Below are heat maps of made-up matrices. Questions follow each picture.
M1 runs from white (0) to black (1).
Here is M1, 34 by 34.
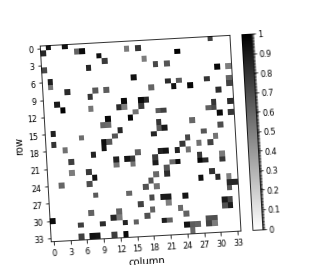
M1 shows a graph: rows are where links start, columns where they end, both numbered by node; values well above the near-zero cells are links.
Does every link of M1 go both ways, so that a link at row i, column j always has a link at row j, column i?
yes
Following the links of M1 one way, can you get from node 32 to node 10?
yes
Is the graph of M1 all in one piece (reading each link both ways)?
yes
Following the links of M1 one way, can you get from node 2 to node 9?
yes
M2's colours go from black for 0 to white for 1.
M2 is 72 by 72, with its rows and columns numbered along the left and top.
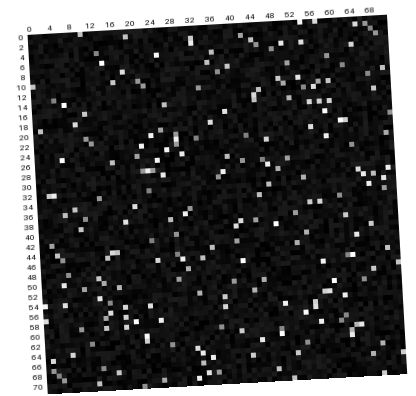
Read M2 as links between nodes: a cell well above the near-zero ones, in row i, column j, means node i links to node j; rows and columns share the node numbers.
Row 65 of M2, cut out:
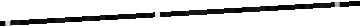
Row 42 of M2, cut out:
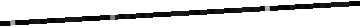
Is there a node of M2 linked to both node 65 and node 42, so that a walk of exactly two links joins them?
no
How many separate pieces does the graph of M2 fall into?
1
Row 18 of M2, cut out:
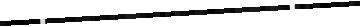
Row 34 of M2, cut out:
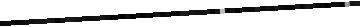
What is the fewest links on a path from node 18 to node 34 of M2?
4
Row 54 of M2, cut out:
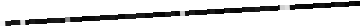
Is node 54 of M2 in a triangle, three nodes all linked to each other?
yes
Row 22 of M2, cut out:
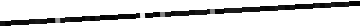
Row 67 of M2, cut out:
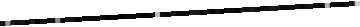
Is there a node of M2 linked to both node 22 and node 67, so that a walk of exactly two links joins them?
yes
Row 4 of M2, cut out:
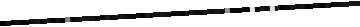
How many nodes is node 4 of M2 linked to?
4
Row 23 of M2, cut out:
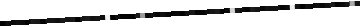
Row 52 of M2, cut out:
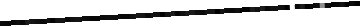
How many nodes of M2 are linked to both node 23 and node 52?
1
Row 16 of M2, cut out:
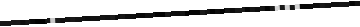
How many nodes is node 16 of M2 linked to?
4
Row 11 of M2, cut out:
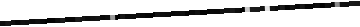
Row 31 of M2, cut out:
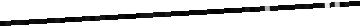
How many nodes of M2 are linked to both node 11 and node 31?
2
